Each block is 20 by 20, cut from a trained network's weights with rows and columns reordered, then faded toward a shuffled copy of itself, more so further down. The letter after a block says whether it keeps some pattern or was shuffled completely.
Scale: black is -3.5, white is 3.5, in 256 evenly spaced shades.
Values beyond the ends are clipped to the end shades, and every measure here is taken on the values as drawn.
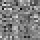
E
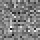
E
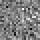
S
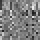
E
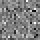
E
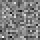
E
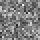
S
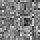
E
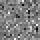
S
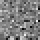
E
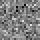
S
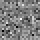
S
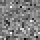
S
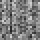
E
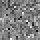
S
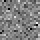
S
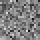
S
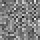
E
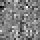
E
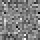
E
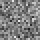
S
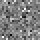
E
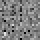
E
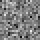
S
